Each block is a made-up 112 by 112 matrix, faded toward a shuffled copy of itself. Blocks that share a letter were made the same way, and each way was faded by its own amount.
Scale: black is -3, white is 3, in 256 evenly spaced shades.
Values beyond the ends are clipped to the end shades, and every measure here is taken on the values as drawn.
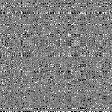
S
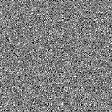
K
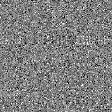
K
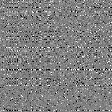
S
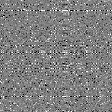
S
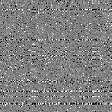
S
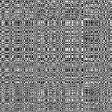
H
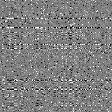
S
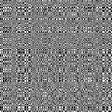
H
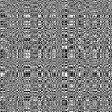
H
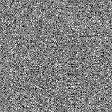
K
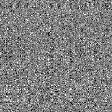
K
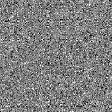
K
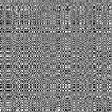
H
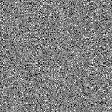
K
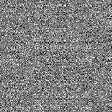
K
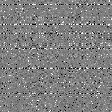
S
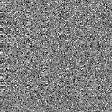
K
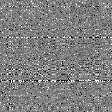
S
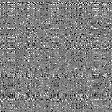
S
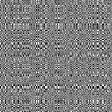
H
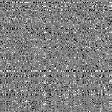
S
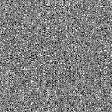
K
